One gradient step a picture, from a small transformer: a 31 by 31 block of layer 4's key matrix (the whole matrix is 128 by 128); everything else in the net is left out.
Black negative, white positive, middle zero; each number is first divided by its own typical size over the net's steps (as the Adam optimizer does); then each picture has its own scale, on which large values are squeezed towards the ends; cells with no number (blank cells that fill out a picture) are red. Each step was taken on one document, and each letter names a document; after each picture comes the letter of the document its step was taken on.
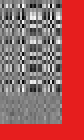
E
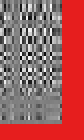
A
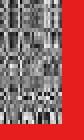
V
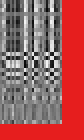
V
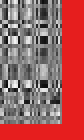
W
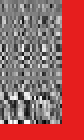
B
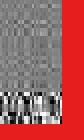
B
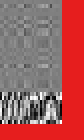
B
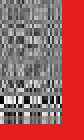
W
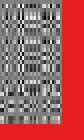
E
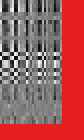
V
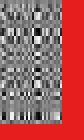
A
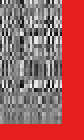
W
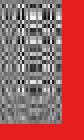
E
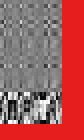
B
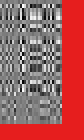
E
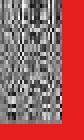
E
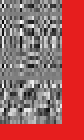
B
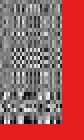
B
